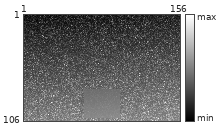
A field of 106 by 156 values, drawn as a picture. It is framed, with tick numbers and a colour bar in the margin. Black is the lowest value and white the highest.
In the bottom middle lies a patch that is calmer than the rest. The bottom middle is the smoothest part. The texture is fine-grained noise. There is an overall slope up to the bottom. There are no regular stripes. The histogram is bell-shaped.
